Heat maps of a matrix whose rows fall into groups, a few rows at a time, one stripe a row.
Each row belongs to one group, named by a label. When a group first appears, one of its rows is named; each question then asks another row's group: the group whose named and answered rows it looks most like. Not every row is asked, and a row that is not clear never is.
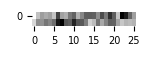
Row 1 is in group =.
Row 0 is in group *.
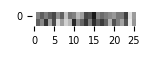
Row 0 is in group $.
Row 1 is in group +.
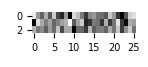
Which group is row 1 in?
*
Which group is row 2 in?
+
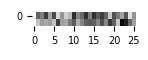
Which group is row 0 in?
+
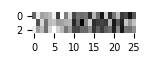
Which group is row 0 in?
*
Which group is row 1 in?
+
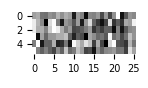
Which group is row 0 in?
*
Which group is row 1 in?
+
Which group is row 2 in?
+
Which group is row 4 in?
$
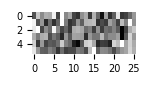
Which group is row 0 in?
*
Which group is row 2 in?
$
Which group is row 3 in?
$
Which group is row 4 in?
=
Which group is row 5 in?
=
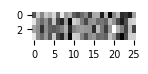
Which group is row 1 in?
$
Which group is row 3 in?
$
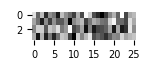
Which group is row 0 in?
=
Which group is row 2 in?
+
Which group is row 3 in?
=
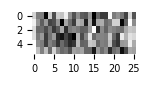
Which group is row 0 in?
+
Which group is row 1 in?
$
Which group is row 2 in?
=
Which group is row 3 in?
=
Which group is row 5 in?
$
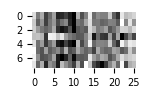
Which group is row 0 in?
=
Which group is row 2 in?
=
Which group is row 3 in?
+
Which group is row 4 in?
=
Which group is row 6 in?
=
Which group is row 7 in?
=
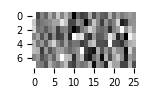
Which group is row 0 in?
+
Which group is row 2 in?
=
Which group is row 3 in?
$
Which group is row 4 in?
+
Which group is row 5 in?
$
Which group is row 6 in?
*
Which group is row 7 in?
+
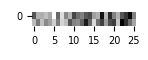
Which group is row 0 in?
*
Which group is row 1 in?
*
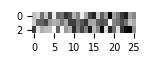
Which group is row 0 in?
$
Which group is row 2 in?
*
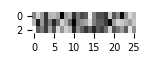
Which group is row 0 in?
+
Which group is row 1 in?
=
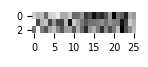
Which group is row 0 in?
+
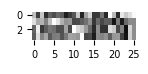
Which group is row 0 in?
=
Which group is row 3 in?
$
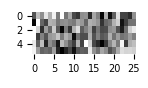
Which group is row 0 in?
*
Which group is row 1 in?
*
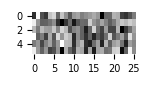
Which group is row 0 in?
*
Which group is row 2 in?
*
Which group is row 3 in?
+
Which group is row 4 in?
*
